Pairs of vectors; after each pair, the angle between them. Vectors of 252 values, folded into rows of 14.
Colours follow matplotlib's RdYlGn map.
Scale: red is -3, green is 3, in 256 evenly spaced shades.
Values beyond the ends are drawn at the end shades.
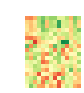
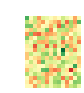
partly opposed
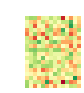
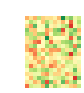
nearly opposite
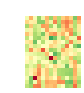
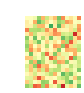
partly aligned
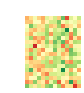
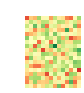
partly aligned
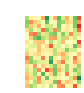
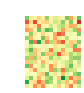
orthogonal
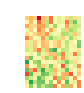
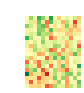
nearly opposite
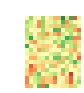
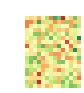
partly opposed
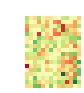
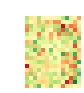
nearly parallel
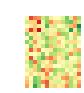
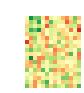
nearly opposite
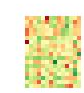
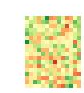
nearly opposite
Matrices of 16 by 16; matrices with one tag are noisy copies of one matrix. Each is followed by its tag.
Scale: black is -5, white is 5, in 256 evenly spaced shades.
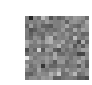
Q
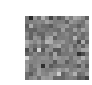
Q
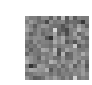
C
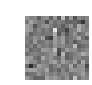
C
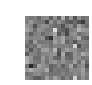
C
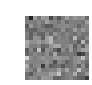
Q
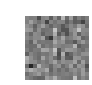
C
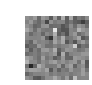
C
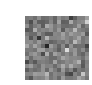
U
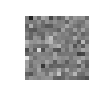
Q
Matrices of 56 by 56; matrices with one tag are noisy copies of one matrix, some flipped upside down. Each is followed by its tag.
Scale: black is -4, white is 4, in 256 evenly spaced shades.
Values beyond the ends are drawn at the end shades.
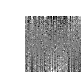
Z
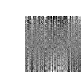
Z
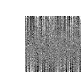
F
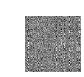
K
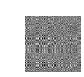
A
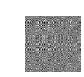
A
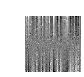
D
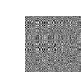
A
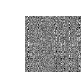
K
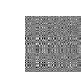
A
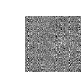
K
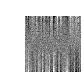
D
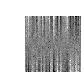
D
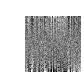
Z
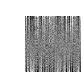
F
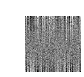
F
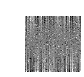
F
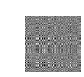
A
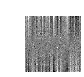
D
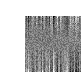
D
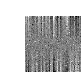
D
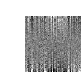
Z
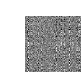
K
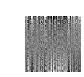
Z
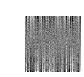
F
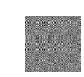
A
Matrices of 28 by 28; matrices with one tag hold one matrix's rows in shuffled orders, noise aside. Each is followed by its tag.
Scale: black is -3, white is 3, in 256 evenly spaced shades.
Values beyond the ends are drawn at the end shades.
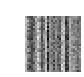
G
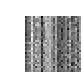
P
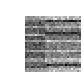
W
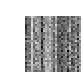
P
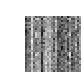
P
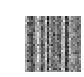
G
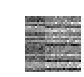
W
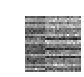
W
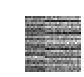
W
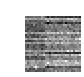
W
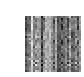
P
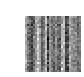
G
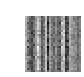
G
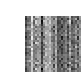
P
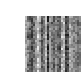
G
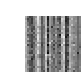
G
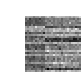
W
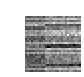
W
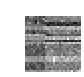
W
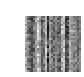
G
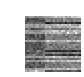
W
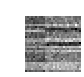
W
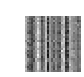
G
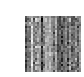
P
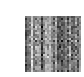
P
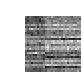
W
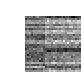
W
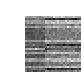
W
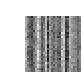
G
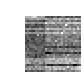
W
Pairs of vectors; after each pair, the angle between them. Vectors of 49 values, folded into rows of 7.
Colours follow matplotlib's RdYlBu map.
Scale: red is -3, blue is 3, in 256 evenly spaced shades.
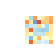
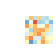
nearly opposite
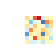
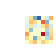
nearly opposite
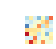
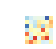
partly aligned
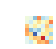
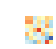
orthogonal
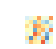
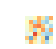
nearly parallel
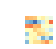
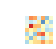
partly aligned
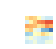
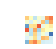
orthogonal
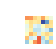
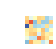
partly aligned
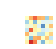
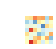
nearly parallel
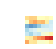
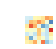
orthogonal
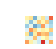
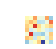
nearly opposite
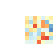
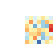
nearly opposite
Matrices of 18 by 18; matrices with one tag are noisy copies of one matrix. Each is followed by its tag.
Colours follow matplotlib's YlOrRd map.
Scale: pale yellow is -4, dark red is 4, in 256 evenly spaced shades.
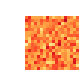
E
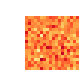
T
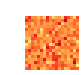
E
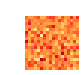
T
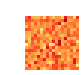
E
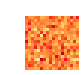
T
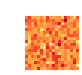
E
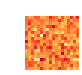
T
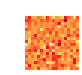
E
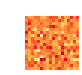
T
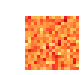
E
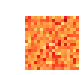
E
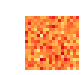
T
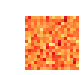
E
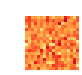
E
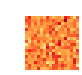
E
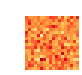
T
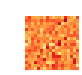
E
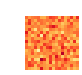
T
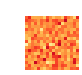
E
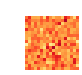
E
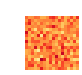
T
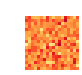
E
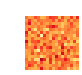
T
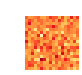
T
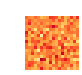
T
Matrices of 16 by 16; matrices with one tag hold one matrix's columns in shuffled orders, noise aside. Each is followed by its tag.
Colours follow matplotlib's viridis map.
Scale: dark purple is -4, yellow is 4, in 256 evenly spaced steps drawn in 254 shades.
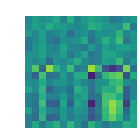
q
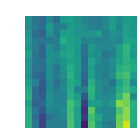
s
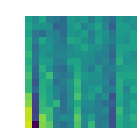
s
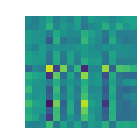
q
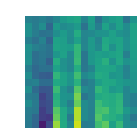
s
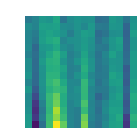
s
